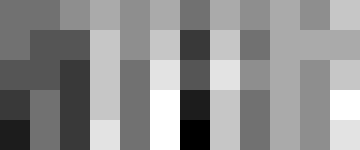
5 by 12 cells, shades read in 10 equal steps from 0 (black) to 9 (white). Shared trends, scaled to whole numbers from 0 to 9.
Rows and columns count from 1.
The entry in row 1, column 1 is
4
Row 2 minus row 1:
0 -1 -2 1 0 1 -2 1 -1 0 1 -1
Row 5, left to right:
1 4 2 8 4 9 0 7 4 6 5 8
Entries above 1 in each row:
12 12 12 11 10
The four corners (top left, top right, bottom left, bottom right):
4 7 1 8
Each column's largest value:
4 4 5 8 5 9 4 8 5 6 6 9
